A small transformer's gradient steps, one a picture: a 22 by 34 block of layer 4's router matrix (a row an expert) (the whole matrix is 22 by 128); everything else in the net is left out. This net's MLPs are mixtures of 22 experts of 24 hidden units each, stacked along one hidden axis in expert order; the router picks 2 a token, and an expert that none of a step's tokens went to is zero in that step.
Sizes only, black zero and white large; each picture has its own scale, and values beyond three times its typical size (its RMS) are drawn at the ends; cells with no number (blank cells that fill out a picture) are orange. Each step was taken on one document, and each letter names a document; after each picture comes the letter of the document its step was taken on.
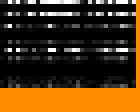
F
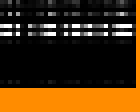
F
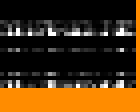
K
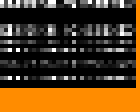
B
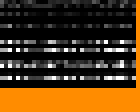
B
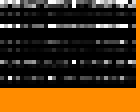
B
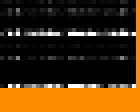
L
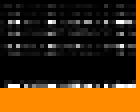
K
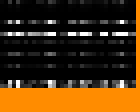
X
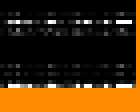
K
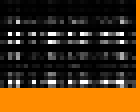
X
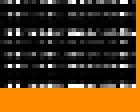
L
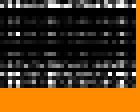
X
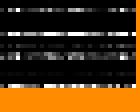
L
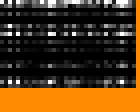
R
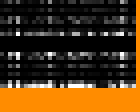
L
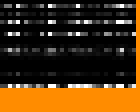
K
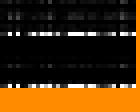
L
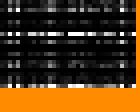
X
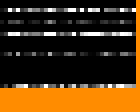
L
